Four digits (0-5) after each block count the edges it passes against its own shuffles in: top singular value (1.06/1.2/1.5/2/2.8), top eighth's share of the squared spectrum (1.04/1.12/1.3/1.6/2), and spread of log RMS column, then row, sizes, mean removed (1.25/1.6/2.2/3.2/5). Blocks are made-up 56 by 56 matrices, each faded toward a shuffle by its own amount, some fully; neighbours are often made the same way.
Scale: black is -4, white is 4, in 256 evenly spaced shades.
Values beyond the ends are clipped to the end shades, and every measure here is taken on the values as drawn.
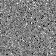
0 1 0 0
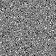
2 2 0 0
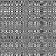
5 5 3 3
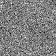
0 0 0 0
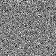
1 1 0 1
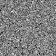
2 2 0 0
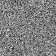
1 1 0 0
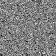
1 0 0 0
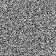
0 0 0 0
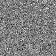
2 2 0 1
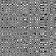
4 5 3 3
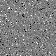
1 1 0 0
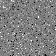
2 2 0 0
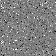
2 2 1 0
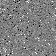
0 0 0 0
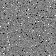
0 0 0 0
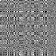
5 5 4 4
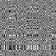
5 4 3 3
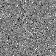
1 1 0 0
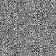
3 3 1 1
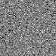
3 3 1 1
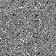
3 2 1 0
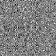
3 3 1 1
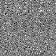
3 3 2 1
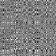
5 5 3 3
